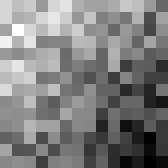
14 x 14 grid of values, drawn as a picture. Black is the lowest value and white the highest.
There is an overall slope up to the top left. The bottom right is the ninth with the lowest average. Neither half mirrors the other. The ninth with the highest average is the top left.
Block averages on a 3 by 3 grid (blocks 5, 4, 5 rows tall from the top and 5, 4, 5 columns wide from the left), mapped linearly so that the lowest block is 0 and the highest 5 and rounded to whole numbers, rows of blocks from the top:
5 4 3 / 4 2 1 / 3 2 0
